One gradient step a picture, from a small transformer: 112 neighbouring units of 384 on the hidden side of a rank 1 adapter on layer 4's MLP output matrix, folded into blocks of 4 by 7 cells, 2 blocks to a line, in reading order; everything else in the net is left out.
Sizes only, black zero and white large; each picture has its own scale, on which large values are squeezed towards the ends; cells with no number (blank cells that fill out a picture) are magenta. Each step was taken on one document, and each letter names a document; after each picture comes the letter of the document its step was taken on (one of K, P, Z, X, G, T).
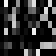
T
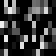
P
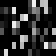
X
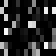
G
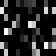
G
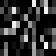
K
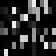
X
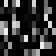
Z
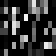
P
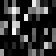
P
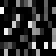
G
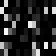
G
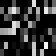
K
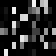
X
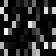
G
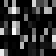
P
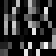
T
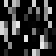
Z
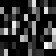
K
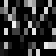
T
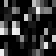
P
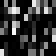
P
